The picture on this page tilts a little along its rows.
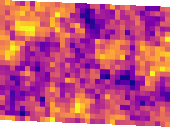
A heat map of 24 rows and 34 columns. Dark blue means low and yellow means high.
Histogram: bell-shaped. Slope: none. Mirror symmetry: none. Ninth with the highest average: top left. Grain: blotchy.
